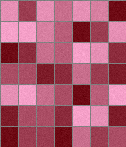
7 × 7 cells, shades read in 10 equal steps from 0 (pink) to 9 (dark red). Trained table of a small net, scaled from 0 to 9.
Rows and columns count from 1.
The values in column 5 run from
0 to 9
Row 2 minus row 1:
-1 -6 1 1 8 4 -8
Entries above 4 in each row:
2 2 3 6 2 5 6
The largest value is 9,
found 6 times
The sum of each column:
33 29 28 39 25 26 38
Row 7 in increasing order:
3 5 6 6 6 9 9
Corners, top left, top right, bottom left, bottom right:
1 9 9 5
